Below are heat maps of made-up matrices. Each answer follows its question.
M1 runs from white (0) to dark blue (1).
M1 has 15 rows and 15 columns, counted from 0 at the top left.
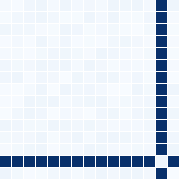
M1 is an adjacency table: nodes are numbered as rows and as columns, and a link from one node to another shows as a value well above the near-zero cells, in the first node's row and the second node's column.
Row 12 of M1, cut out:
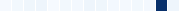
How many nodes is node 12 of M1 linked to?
1
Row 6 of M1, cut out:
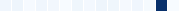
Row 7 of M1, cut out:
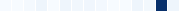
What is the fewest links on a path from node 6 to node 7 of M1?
2
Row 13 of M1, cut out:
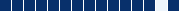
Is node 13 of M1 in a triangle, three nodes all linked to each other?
no
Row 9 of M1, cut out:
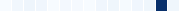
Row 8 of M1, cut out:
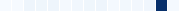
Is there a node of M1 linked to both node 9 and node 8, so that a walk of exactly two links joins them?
yes
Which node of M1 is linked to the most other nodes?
node 13
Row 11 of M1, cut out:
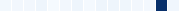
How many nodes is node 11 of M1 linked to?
1
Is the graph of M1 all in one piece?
yes
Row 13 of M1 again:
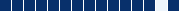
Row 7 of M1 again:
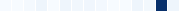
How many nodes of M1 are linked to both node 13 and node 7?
0
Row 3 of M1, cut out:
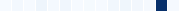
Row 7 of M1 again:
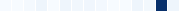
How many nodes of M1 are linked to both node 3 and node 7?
1
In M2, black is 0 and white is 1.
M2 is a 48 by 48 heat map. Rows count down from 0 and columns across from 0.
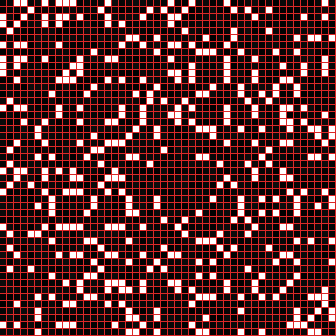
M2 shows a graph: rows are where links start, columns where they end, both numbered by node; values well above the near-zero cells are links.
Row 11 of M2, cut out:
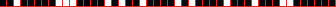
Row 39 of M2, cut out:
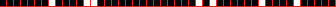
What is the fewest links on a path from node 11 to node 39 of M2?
4
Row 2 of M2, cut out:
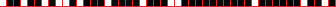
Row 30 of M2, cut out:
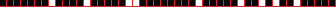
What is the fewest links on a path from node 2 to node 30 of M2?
3
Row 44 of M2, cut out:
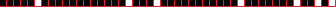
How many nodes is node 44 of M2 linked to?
7
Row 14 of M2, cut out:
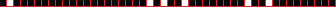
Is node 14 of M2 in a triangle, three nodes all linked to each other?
yes
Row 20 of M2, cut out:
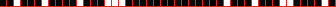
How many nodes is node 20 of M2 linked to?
11
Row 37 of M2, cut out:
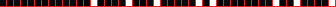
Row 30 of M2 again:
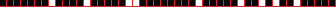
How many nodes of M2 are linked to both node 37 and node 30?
4
